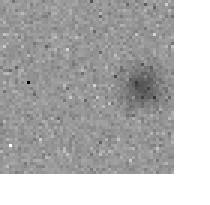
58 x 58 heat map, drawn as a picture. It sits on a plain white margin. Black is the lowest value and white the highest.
Dips: one, in the middle right. Stripes: none. Ninth with the lowest average: middle right. Histogram: skewed, a long tail of low values. Odd rows or columns: none.
